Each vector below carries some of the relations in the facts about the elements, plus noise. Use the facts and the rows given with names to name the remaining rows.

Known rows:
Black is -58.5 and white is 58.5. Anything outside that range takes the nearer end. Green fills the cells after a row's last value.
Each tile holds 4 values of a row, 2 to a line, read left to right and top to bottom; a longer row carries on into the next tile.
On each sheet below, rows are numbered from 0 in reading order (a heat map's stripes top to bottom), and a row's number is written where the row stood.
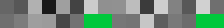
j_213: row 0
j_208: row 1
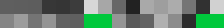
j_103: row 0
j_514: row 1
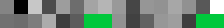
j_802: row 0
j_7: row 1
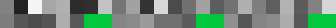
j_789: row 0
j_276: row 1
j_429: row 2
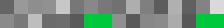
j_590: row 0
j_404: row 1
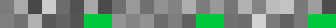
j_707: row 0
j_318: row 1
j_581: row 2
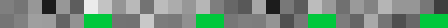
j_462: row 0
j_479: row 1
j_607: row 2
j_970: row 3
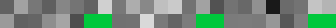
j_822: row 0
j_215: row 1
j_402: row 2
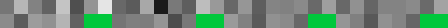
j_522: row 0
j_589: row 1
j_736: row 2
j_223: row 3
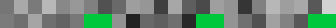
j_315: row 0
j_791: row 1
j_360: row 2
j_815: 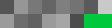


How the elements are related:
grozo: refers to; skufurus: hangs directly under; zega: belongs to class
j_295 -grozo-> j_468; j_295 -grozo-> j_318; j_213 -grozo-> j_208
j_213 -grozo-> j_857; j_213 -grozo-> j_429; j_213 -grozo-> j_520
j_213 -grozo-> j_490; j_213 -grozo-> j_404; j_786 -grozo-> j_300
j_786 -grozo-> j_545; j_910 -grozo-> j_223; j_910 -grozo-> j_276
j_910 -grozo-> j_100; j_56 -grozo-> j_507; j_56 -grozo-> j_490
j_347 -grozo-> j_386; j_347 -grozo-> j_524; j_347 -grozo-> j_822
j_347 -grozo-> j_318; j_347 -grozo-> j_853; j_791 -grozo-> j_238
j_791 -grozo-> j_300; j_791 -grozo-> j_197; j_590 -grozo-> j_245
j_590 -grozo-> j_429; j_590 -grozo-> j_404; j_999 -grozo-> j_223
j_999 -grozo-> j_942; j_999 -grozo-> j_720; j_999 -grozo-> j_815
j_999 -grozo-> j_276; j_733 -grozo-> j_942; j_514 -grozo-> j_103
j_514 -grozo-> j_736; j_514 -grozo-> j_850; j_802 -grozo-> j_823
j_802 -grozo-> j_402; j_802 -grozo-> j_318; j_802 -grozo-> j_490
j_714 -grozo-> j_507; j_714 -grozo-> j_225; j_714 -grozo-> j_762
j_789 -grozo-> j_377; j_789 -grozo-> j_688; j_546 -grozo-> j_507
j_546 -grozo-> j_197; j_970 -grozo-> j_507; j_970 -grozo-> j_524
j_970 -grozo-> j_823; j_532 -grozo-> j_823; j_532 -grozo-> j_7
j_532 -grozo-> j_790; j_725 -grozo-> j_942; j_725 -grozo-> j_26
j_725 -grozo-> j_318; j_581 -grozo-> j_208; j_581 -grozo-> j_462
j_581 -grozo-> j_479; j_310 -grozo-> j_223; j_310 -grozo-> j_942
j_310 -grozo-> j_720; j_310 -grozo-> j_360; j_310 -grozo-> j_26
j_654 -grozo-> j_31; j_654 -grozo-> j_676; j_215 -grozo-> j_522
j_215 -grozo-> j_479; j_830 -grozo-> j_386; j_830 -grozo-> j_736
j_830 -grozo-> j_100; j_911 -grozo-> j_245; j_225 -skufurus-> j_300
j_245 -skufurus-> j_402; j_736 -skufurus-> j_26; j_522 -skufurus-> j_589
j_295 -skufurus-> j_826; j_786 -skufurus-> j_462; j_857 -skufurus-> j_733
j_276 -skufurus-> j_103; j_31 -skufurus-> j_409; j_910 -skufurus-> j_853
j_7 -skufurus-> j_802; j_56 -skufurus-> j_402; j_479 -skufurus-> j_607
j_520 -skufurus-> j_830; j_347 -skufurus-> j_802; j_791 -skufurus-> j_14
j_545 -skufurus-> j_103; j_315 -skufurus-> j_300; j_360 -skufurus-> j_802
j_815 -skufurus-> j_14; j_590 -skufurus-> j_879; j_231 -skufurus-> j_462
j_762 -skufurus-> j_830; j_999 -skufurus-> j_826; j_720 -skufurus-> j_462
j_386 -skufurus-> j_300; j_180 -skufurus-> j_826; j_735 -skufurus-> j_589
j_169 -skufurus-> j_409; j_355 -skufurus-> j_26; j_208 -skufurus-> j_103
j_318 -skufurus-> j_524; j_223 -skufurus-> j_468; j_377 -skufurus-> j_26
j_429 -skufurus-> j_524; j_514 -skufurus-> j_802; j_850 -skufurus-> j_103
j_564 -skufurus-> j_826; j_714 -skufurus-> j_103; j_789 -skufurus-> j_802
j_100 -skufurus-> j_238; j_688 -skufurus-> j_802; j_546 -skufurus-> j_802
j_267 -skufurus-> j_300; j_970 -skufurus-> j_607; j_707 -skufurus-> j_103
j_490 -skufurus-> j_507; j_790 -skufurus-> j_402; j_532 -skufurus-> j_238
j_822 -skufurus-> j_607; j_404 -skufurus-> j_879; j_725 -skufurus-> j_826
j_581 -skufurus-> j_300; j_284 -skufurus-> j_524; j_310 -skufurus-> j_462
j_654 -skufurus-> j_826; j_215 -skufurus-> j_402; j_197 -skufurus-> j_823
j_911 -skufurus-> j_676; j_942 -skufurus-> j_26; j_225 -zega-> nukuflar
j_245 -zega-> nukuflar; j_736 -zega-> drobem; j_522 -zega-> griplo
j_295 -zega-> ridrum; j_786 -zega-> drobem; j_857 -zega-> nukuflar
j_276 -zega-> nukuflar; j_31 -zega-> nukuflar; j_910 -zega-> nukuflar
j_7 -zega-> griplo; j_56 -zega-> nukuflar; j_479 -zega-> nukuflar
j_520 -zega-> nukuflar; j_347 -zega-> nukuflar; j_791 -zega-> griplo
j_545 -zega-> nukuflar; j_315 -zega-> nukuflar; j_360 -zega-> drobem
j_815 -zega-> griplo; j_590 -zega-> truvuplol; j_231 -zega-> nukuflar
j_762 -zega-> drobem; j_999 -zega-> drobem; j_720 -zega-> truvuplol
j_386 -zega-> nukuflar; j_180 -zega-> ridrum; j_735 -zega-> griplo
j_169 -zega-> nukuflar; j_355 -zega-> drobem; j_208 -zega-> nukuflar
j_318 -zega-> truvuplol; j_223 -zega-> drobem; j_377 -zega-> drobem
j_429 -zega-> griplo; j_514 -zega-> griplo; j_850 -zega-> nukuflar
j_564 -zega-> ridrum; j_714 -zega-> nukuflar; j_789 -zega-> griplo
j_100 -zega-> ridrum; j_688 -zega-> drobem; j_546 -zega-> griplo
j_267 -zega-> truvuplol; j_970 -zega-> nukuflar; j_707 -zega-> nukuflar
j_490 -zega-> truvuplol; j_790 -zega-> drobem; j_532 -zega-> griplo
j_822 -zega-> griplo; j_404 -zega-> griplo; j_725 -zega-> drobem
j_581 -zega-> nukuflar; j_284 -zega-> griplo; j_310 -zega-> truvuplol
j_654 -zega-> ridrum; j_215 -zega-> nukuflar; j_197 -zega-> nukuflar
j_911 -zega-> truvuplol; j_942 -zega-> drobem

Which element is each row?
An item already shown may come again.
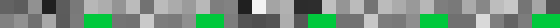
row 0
j_26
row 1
j_479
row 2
j_789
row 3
j_479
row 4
j_215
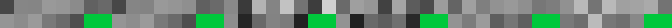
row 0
j_310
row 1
j_310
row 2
j_546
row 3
j_791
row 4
j_267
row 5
j_245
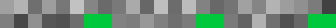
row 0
j_197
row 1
j_386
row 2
j_56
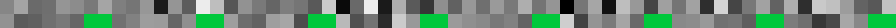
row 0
j_762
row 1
j_462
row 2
j_815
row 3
j_654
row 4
j_720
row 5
j_295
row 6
j_850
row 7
j_688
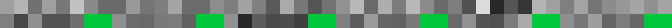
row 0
j_197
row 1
j_355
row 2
j_786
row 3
j_225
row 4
j_676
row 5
j_490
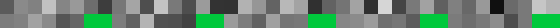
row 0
j_910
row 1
j_714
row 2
j_999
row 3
j_850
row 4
j_507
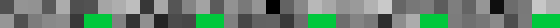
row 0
j_532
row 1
j_545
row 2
j_300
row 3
j_31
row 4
j_507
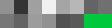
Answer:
j_347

